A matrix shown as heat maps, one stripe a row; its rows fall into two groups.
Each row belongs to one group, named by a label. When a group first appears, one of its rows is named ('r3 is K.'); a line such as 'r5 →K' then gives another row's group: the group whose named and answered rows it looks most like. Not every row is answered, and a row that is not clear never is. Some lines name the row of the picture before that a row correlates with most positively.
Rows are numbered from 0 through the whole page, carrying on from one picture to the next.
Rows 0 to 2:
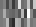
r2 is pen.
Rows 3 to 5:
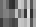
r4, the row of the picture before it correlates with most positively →1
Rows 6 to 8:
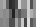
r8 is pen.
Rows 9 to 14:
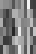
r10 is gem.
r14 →pen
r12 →pen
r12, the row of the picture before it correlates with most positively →6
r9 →pen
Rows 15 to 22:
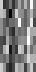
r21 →pen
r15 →gem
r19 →pen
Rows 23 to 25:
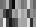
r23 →pen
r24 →gem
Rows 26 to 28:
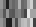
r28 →gem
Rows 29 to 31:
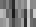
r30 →pen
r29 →pen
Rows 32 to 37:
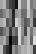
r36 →pen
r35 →pen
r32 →pen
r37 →gem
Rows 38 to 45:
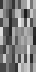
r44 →pen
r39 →gem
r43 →pen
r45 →pen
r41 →gem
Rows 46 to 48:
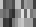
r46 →gem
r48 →gem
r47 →pen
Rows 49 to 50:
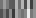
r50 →pen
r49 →pen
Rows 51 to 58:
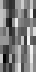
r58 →gem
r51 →gem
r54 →pen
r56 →gem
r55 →pen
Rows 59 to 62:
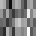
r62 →pen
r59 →gem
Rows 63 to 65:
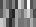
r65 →gem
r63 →pen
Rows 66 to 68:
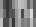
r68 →gem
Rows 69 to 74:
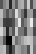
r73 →gem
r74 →gem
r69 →pen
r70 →gem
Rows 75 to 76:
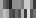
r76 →pen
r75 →gem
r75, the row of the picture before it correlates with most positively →73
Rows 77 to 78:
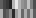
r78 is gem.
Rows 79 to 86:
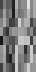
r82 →gem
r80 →pen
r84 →gem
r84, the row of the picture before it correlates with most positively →78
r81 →pen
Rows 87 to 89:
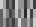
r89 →pen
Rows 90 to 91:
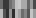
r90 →gem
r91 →gem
